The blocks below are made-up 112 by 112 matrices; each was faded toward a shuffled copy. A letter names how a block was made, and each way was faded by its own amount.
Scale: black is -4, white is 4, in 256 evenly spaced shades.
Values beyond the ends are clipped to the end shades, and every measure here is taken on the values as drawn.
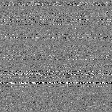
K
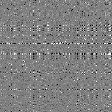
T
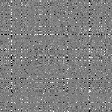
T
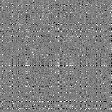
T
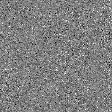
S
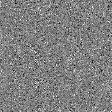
S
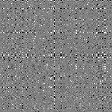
T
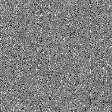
S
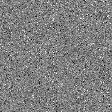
S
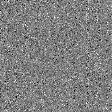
S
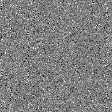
S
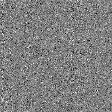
S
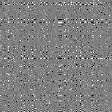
T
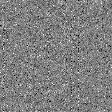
S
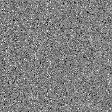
S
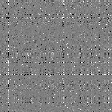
T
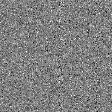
S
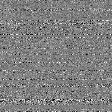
K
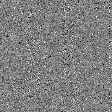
S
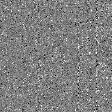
S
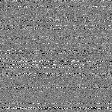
K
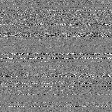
K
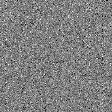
S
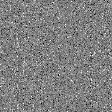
S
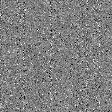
S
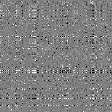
T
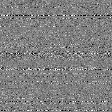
K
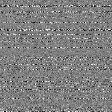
K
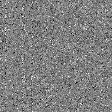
S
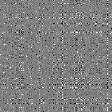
T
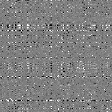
T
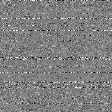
K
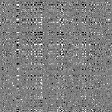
T
